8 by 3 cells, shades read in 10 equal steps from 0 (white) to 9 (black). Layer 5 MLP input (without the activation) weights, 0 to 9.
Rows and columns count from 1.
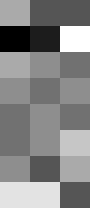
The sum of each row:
15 17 12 13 14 11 13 8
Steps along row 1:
up same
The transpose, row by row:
3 9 3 4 5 5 4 1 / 6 8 4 5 4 4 6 1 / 6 0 5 4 5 2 3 6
